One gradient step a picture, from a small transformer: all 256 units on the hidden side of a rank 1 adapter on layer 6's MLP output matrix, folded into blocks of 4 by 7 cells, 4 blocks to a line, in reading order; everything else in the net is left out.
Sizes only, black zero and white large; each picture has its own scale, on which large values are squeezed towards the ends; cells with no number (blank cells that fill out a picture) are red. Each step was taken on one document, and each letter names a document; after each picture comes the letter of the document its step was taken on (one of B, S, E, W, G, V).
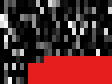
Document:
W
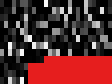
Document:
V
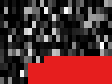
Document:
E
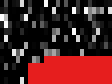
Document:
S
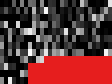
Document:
E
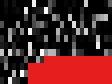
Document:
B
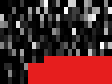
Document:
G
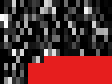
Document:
W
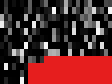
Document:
S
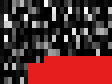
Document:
V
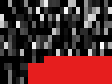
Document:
G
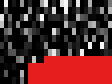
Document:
S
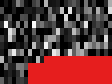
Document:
V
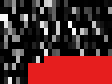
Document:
W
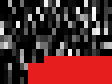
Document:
G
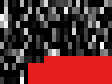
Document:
S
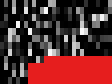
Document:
B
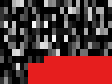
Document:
V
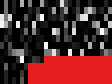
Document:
S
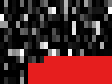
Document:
S
